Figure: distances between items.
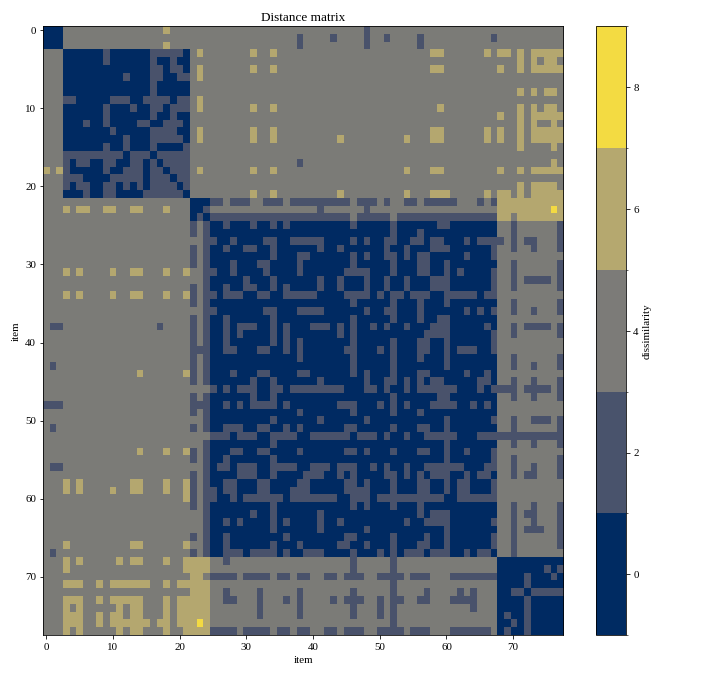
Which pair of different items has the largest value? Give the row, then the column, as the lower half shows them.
76, 23
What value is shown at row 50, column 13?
4
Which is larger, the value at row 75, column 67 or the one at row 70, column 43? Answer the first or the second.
the first
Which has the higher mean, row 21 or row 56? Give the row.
21
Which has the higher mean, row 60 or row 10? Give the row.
10
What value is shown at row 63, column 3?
4
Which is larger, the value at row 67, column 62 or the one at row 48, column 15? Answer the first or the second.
the second
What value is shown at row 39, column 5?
4
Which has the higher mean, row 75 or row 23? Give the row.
23
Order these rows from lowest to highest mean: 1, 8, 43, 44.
43, 44, 8, 1
